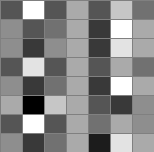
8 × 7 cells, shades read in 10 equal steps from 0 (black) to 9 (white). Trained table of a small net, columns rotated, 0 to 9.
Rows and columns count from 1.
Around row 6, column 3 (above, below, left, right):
4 3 0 6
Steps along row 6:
down up down down down up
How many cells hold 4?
6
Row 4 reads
3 8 3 6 3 6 4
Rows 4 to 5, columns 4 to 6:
6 3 6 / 6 2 9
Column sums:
35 35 33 48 20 55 42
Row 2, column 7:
6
